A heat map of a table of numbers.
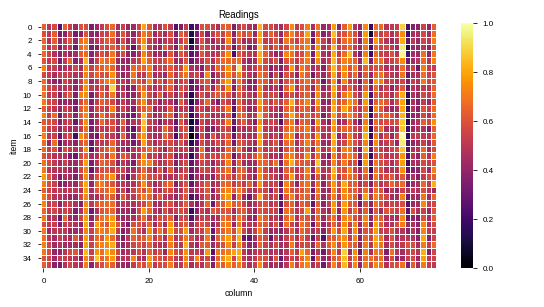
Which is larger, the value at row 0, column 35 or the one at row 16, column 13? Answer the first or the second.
the first
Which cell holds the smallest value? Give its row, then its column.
16, 28
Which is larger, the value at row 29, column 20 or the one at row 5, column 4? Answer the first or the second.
the first
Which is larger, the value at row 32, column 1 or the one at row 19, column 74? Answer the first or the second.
the second
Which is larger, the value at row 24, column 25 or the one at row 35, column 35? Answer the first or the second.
the second
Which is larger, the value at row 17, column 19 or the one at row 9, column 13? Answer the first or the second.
the second
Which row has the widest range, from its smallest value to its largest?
16
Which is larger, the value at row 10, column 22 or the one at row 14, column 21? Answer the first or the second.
the first
